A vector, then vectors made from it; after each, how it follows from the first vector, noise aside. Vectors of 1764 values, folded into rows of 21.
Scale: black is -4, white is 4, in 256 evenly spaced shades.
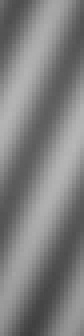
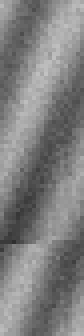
wrapped around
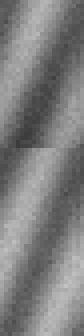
wrapped around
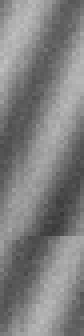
wrapped around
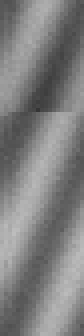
wrapped around
